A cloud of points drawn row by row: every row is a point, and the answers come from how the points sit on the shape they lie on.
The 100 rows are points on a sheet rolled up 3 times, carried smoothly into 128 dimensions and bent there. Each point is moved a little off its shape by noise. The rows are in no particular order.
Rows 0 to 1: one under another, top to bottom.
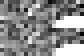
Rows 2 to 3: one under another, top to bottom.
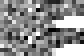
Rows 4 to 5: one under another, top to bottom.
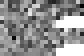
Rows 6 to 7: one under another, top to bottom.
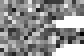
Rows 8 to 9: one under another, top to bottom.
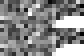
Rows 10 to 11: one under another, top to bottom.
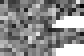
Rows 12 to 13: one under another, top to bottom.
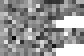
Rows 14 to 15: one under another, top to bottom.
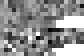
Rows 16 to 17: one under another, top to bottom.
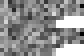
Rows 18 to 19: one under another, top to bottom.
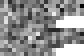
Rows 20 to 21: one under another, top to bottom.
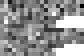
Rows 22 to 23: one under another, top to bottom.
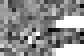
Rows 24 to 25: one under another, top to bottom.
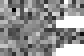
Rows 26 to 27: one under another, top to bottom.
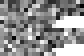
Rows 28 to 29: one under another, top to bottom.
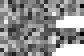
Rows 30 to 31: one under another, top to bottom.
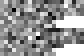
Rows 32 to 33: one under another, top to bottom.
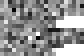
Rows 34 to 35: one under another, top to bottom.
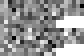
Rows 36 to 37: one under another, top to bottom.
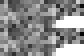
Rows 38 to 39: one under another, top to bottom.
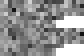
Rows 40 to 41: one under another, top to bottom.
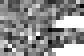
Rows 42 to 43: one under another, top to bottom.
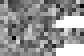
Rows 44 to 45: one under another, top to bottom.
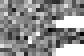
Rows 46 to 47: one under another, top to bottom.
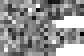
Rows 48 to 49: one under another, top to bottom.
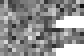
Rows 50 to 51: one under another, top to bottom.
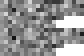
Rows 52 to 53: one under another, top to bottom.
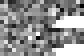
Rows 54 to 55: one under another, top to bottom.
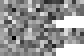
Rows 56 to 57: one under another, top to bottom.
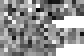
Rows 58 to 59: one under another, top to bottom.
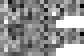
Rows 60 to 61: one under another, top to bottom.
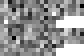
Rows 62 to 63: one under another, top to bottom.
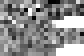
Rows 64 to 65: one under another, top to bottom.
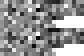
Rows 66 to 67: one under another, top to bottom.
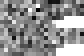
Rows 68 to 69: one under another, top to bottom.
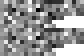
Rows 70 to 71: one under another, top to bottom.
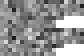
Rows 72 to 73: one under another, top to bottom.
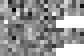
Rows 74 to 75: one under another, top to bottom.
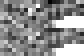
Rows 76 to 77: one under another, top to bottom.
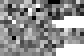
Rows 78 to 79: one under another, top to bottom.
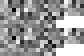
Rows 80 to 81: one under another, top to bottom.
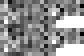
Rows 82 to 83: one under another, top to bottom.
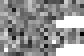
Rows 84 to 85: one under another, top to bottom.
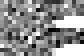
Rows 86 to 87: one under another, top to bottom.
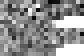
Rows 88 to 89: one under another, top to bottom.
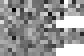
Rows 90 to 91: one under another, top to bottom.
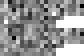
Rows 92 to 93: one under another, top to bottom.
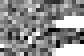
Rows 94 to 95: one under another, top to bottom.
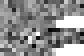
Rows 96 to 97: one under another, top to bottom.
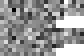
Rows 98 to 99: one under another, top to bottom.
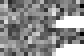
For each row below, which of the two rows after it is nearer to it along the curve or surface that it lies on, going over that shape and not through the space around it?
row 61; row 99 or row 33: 33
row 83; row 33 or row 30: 30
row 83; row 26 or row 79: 79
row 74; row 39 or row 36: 36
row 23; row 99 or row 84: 84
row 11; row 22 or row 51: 51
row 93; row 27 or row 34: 27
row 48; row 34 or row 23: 34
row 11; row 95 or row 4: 4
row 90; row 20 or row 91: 20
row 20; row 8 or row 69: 8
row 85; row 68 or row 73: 68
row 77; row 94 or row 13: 13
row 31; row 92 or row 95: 95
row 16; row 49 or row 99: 99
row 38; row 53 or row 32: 53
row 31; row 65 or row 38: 65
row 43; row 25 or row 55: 55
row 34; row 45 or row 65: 65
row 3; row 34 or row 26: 26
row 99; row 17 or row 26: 17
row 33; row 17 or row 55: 55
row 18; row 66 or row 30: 30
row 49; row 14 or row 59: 14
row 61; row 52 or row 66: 66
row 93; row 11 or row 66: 66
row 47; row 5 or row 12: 5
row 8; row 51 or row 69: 69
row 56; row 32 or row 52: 32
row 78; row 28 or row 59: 28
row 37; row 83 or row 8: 8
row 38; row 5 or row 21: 21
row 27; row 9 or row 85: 85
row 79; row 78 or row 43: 78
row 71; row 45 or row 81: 45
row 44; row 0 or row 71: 71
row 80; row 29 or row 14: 29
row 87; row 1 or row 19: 1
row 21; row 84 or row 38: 38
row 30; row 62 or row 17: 62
